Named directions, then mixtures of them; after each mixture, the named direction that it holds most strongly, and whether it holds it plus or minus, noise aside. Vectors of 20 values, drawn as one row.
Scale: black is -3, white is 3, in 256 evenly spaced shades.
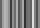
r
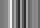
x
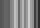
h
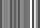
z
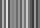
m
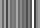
m, minus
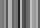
x, plus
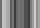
h, minus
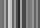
x, plus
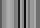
x, plus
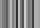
r, minus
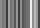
z, plus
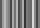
r, plus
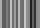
z, minus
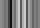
x, minus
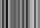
m, minus
